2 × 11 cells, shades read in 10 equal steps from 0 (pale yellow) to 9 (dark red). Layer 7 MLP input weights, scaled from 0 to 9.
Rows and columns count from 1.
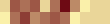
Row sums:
39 35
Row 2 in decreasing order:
7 6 5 5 5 4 1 1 1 0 0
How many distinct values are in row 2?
6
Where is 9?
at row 1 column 7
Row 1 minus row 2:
1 1 -2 2 -4 -1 4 4 -1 0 0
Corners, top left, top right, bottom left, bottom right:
1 1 0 1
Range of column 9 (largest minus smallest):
1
